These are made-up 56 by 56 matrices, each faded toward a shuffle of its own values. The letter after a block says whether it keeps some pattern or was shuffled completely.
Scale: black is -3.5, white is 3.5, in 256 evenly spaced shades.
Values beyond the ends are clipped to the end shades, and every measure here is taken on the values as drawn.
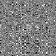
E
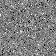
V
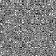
E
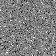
V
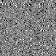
E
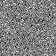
V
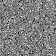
V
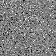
V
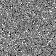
V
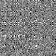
E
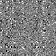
E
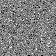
V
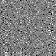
E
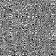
E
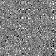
E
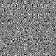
E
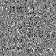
E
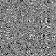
E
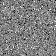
V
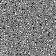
V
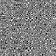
E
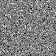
V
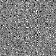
E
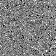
V
